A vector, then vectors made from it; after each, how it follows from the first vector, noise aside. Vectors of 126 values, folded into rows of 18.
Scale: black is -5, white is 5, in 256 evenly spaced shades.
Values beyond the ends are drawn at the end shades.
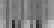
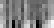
scaled up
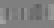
partly zeroed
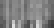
negated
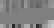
partly zeroed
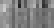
wrapped around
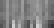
negated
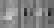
wrapped around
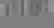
partly zeroed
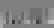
partly zeroed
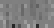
partly zeroed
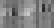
wrapped around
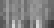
negated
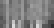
negated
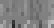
partly zeroed
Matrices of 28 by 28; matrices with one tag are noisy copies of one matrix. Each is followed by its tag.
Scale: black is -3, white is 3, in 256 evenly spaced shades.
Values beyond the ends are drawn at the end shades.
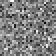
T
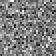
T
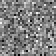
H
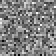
H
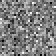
H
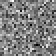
T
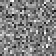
T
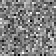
H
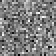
H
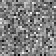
H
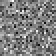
T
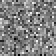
H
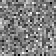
H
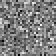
H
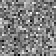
H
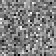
H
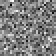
T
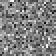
T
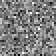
H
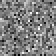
H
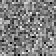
H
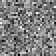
H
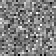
H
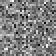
T
